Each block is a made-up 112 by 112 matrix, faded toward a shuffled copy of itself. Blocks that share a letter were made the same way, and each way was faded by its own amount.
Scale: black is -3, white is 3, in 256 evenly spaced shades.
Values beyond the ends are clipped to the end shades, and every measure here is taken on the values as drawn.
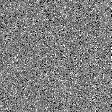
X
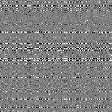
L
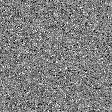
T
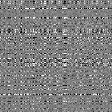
L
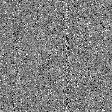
X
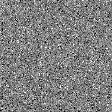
X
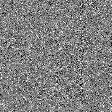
X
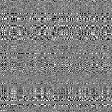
L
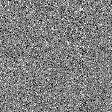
X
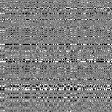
L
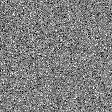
T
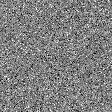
T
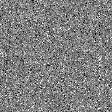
X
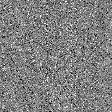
X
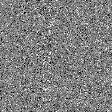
X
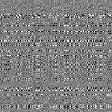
L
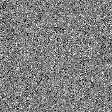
X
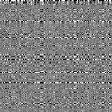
L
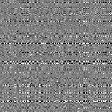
L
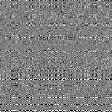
L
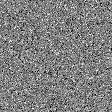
T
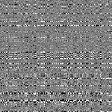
L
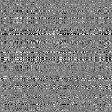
L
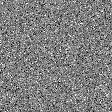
T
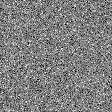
T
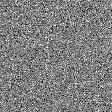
T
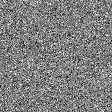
T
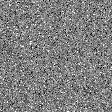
T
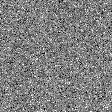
T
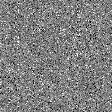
X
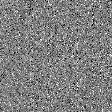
X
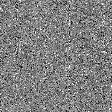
X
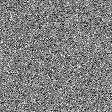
T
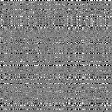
L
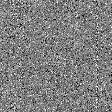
X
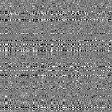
L
